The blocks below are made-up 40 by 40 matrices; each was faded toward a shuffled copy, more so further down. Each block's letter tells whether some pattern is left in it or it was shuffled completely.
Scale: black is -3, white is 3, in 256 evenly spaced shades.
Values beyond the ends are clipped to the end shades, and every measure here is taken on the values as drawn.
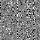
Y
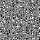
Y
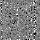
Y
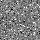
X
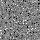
X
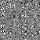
Y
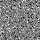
X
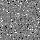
X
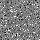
X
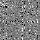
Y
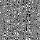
Y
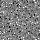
X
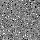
X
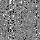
Y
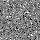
X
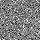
X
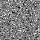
X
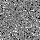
X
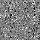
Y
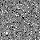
X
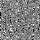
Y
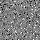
X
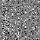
Y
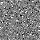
X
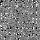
Y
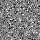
X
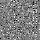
Y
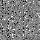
Y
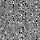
Y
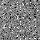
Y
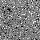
X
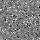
X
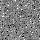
X
